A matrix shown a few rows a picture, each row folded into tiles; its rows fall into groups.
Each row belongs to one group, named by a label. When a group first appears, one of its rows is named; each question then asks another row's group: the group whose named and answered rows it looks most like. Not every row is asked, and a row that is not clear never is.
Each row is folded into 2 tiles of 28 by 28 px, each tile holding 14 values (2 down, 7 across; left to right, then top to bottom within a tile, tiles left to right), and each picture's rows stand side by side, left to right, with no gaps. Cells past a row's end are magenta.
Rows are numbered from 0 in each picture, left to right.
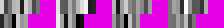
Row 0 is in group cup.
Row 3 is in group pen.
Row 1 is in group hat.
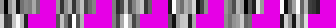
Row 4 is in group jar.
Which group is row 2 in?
hat
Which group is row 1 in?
cup
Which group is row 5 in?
cup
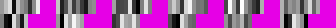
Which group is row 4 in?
pen
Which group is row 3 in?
pen
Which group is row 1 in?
jar
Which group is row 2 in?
jar
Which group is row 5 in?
hat
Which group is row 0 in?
pen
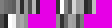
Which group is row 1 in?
pen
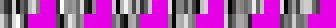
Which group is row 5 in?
hat
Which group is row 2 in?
cup
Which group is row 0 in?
hat
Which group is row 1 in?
pen
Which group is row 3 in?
jar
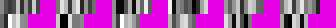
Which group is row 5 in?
pen
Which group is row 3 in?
jar
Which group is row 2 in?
jar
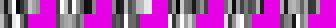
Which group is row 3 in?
jar
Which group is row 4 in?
jar
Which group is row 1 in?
pen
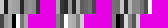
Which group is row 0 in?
cup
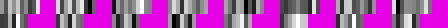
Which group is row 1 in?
cup
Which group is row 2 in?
hat
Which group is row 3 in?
pen
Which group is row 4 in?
jar
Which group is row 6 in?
cup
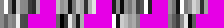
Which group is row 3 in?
hat
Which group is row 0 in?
pen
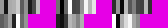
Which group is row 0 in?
cup
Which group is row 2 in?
jar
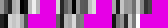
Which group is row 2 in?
cup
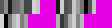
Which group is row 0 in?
jar
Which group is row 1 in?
pen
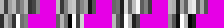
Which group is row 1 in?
cup
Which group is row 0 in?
cup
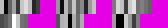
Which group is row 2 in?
pen
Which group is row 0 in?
hat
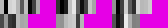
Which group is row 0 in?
cup
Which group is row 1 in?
jar
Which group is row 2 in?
hat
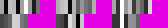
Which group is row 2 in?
cup
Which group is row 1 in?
pen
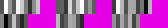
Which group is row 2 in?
pen
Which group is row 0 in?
pen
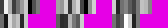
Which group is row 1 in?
pen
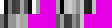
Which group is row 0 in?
jar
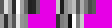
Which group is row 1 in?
cup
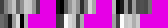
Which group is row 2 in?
jar
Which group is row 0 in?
hat
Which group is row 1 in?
jar
